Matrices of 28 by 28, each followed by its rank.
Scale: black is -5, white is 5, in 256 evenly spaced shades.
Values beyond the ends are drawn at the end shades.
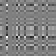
one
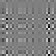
one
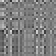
two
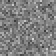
full rank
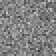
full rank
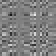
two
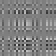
one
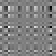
one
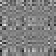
two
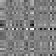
two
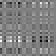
one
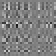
two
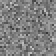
full rank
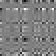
two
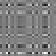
one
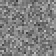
full rank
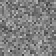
full rank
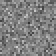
full rank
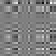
one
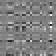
two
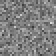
full rank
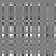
one
